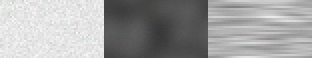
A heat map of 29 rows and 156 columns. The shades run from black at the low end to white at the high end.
It is made of 1 by 3 panels. Panel 1,1: very high, fine-grained, faint in contrast. Panel 1,2: low, smooth, faint in contrast. Panel 1,3: high, streaked across.
